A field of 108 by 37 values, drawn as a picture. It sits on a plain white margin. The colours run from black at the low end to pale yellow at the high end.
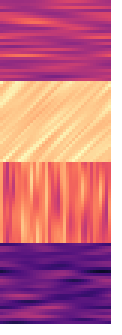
The table splits into 4 rows of 1 panel. Panel 1,1: middling, streaked across. Panel 2,1: very high, slanting up to the right, faint in contrast. Panel 3,1: high, streaked downward. Panel 4,1: low, streaked across.
